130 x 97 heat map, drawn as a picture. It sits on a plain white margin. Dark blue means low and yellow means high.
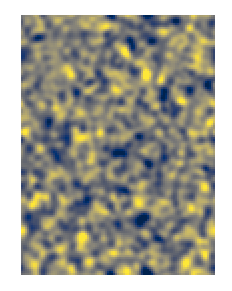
There are no regular stripes. The values follow a bell shape. Overall the values sit about 50% of the way up the scale. The field is mottled with small blotches. Neither half mirrors the other. No single row or column stands out from its neighbours. There is no overall slope.
